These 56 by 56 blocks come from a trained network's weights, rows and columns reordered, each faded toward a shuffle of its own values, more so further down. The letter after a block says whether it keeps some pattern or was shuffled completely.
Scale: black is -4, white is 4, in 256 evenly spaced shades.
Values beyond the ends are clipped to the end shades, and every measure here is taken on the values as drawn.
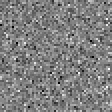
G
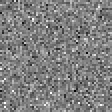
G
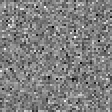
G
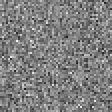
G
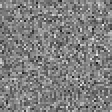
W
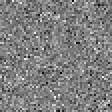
G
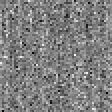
W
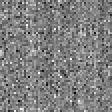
W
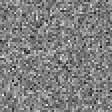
G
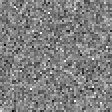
G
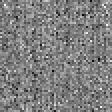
W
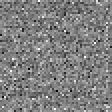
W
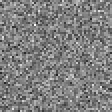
G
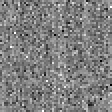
W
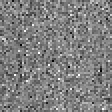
W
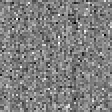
W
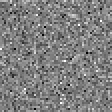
G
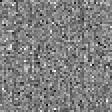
W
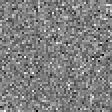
G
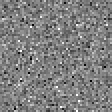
G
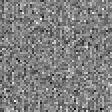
W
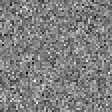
W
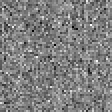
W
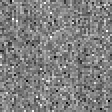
W
